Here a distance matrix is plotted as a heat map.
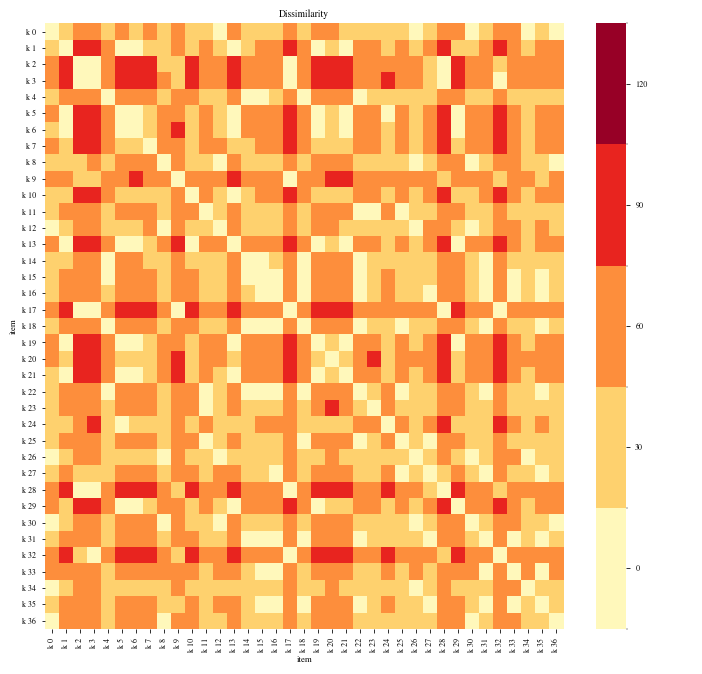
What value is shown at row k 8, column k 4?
30
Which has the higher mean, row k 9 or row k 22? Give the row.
k 9
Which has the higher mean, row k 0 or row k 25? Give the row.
k 25
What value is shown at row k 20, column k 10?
30
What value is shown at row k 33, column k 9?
60
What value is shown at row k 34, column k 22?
30
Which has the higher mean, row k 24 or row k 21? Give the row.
k 21
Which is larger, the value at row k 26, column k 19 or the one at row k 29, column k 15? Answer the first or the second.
the second
